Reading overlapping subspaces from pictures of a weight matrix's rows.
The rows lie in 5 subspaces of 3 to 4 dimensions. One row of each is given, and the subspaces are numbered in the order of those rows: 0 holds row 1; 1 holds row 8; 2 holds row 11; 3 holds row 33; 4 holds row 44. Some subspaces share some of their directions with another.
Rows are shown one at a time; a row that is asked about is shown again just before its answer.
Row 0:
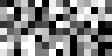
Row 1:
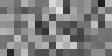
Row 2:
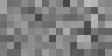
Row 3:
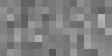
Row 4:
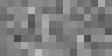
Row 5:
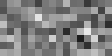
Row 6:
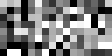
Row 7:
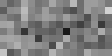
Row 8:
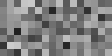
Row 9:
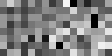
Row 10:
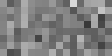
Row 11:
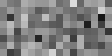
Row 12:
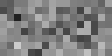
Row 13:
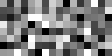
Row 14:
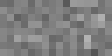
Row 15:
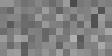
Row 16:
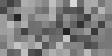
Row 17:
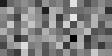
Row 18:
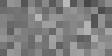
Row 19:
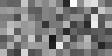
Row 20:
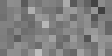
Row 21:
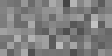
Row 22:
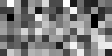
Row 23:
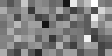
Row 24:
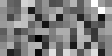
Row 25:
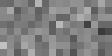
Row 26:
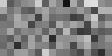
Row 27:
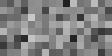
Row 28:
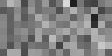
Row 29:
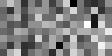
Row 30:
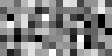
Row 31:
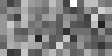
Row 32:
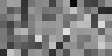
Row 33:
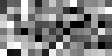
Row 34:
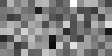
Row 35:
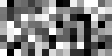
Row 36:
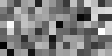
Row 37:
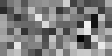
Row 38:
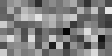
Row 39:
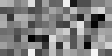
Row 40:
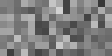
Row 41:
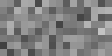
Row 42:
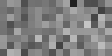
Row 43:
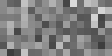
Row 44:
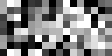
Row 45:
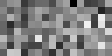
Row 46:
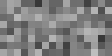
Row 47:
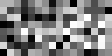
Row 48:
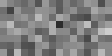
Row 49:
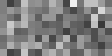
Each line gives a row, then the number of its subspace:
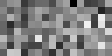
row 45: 2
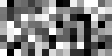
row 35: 1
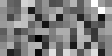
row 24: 0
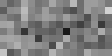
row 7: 3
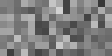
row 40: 0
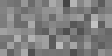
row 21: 0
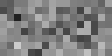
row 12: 4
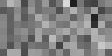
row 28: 2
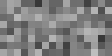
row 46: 4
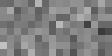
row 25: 1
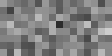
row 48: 1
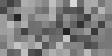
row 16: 4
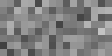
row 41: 1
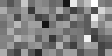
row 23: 0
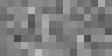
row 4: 0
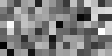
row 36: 1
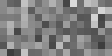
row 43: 1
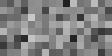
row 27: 3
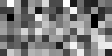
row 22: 2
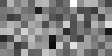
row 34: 2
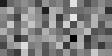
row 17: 3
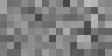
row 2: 3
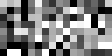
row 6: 3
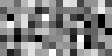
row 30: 2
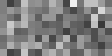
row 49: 4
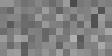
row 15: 3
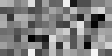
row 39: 0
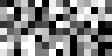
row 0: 1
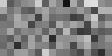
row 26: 3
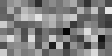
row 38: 4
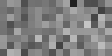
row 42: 2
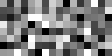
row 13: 3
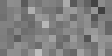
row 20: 0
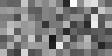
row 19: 2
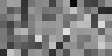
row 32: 3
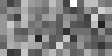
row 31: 4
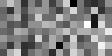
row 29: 1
